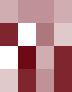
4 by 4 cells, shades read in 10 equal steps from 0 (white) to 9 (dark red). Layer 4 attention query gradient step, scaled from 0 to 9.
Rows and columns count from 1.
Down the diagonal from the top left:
3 0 3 8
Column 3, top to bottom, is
4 5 3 4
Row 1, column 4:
3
